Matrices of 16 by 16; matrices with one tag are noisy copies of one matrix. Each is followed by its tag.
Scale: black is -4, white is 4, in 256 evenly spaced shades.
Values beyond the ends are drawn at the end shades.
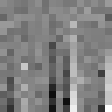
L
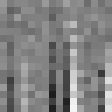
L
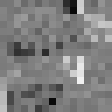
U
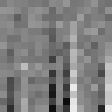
L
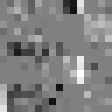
U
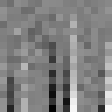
L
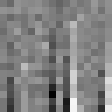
L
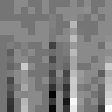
L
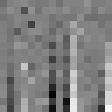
L
